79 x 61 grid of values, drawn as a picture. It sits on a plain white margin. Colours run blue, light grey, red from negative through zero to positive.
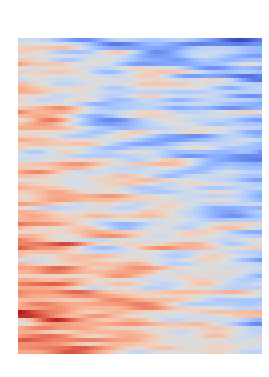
Mirror symmetry: none. Slope: up to the bottom left. Ninth with the lowest average: top right. Ninth with the highest average: bottom left.
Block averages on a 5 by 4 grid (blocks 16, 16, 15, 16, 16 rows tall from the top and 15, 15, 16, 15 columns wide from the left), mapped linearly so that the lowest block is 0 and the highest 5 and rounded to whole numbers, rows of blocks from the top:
2 1 1 0 | 3 1 1 0 | 3 2 2 1 | 4 3 2 2 | 5 4 3 2
